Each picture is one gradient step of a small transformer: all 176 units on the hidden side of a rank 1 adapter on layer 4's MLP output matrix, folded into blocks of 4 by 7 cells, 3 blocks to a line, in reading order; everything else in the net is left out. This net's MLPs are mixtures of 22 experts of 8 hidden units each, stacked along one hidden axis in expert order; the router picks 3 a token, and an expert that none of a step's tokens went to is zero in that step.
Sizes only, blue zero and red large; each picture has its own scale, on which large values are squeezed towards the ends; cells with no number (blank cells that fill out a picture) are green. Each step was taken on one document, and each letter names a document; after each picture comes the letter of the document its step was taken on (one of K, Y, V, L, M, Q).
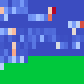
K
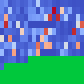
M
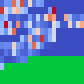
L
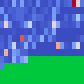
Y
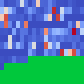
M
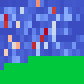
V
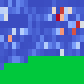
M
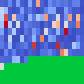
V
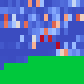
V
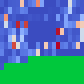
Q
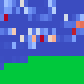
K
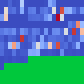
Q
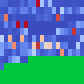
Q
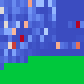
L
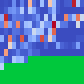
Y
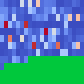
V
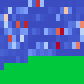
Q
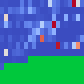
Y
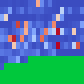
Q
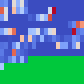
K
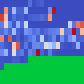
M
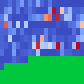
M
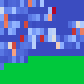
K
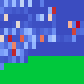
K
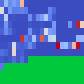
K
